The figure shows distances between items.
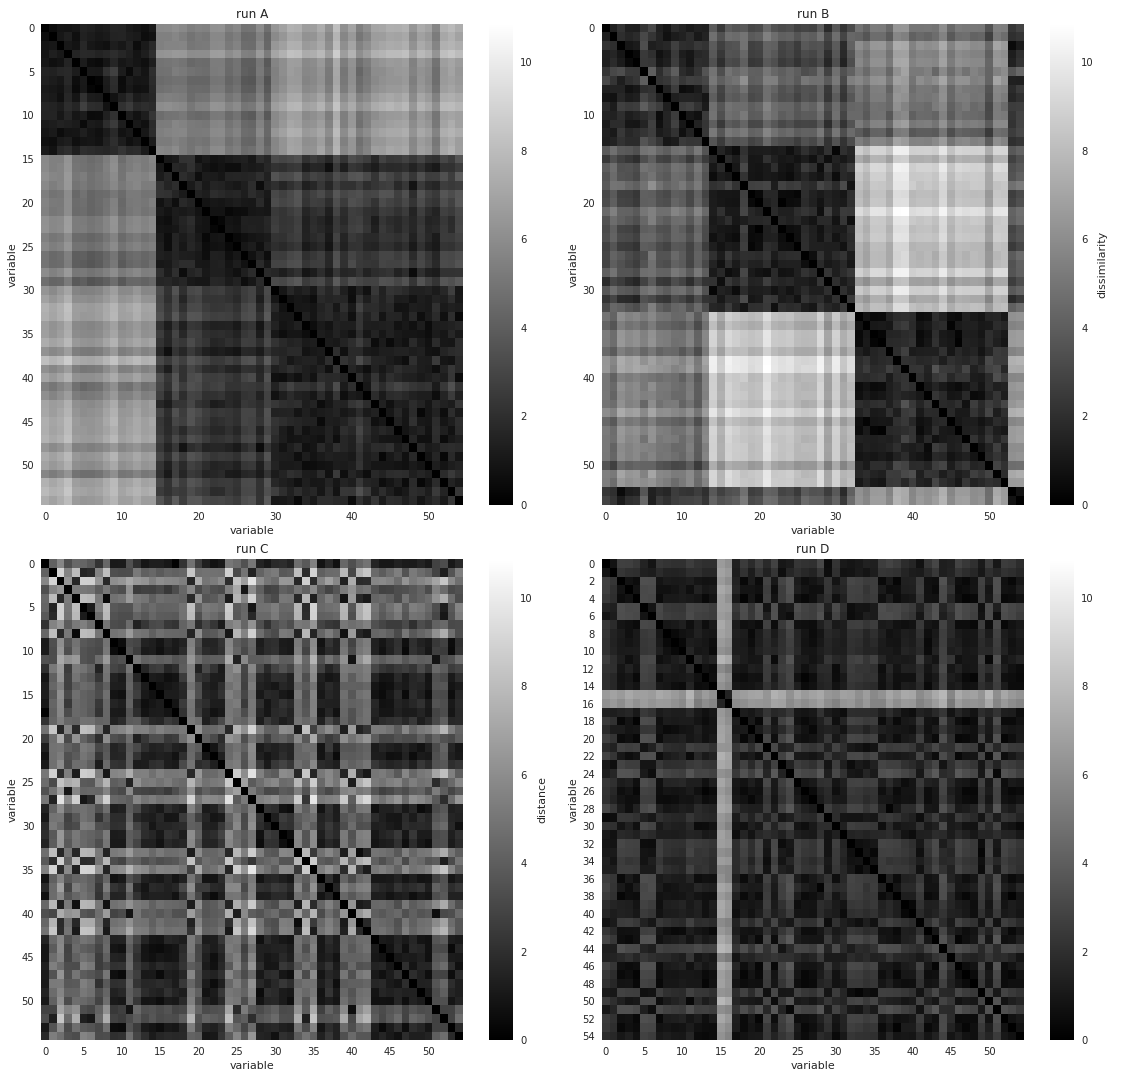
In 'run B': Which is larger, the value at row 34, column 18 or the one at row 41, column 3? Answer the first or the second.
the first
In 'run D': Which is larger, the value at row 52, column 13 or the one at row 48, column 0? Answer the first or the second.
the second
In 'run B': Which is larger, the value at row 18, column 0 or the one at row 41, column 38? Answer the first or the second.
the first
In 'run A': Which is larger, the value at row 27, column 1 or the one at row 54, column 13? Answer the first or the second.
the second
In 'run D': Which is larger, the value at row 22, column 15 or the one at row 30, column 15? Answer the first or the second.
the first
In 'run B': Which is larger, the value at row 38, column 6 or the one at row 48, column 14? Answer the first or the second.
the second
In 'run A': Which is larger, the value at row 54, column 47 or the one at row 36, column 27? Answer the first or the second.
the second
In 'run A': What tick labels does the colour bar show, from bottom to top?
0, 2, 4, 6, 8, 10
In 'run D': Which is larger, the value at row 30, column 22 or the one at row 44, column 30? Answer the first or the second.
the second
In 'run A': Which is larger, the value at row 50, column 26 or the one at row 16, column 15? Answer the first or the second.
the first
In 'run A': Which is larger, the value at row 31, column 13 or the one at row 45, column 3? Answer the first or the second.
the second
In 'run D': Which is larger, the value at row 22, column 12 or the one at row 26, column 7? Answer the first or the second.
the first
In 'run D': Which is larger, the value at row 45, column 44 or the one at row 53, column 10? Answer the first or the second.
the first
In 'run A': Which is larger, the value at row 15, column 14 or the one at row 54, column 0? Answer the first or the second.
the second
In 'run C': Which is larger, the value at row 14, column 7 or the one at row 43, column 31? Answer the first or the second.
the first
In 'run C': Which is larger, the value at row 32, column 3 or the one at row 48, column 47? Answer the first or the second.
the first
